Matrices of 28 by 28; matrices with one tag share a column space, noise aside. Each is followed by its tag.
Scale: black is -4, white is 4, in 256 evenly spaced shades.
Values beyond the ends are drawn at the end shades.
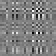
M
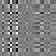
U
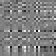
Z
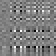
Z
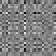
U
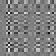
U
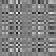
U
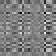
U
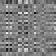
U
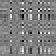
M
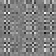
U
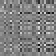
U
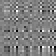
Z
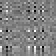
Z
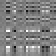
Z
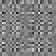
U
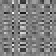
U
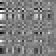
M
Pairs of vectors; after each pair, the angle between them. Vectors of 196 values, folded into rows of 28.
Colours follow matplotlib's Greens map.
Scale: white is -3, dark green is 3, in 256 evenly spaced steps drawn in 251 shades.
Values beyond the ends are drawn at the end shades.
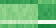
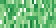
orthogonal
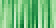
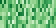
orthogonal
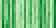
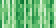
nearly opposite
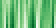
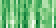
nearly opposite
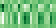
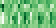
nearly parallel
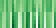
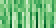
nearly opposite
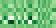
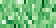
partly aligned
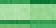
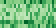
partly aligned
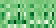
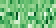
partly opposed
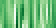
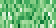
orthogonal
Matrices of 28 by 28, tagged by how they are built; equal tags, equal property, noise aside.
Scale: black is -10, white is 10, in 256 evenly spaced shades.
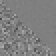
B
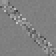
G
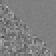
B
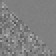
B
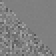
B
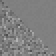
B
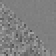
B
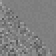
B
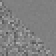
B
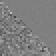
B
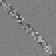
G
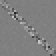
G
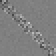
G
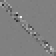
G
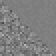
B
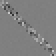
G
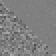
B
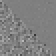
B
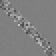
G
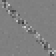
G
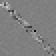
G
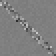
G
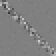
G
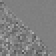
B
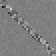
G
